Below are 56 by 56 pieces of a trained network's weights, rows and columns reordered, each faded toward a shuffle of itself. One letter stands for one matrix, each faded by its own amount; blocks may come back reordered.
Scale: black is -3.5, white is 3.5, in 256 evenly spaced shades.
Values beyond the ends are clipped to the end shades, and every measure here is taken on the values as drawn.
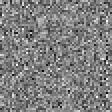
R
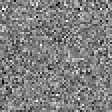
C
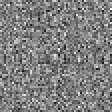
R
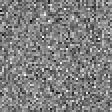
C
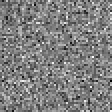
C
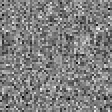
R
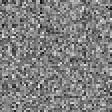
R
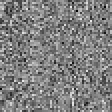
R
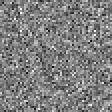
C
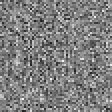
R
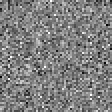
R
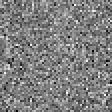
C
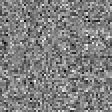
R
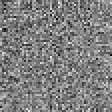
R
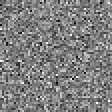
C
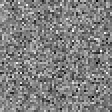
C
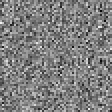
R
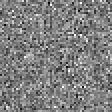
C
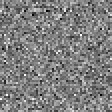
C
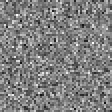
C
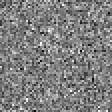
C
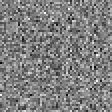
R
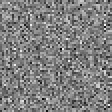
R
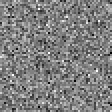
C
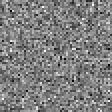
C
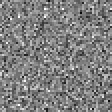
C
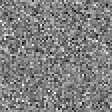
C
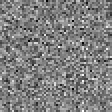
R
